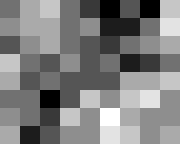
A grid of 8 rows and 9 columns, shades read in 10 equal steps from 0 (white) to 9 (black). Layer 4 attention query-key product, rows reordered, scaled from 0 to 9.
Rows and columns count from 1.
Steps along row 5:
up down up same same down same down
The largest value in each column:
6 8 9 6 7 9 8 9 5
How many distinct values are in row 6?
6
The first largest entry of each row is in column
6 6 6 7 2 3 3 2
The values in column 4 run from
2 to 6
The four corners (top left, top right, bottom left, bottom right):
5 2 3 3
